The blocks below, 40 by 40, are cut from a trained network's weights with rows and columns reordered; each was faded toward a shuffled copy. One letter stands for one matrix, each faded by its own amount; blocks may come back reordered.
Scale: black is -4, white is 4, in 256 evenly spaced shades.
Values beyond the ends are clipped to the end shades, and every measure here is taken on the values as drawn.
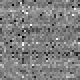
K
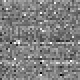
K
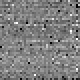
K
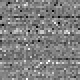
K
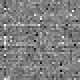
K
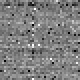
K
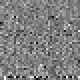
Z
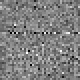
Z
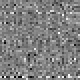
Z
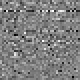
Z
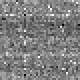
K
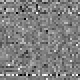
Z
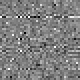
Z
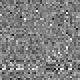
Z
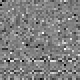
Z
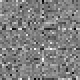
Z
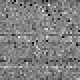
K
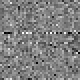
Z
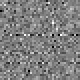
Z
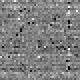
K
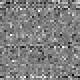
Z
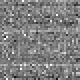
K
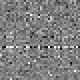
Z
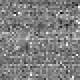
K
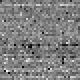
K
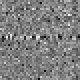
Z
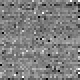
K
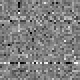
Z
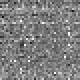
K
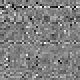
Z
